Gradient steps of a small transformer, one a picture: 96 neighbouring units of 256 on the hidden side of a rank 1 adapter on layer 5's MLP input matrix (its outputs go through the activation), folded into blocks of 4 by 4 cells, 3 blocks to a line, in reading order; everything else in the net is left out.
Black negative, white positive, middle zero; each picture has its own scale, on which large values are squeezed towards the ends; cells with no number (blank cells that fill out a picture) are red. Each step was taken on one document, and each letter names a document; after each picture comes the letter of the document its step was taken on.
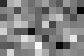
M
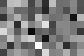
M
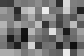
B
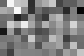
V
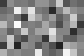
B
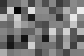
B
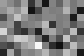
M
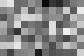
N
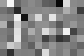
N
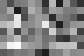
N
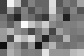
V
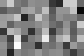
N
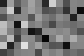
M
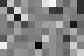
V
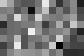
B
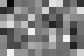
V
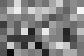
M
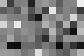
B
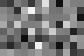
B
